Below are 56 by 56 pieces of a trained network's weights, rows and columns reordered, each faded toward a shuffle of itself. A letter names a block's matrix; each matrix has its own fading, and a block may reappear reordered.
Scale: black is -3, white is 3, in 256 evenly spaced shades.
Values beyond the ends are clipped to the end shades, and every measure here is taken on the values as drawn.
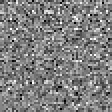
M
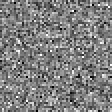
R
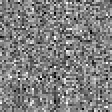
M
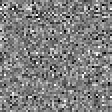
M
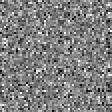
M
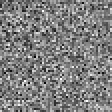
R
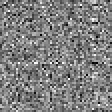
M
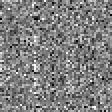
M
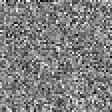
R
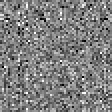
M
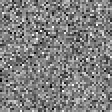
R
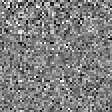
M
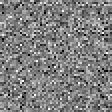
M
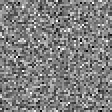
R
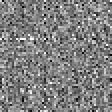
M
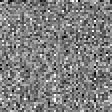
M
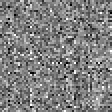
M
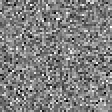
R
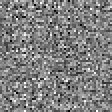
M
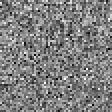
R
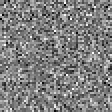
R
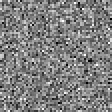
R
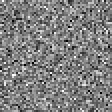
R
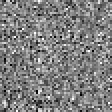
M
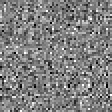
M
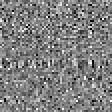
M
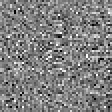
M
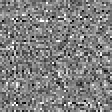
M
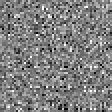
M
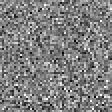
R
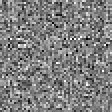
M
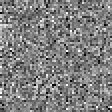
M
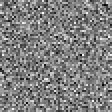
R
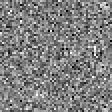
R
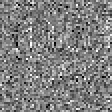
M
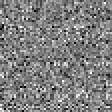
M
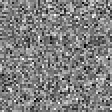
R
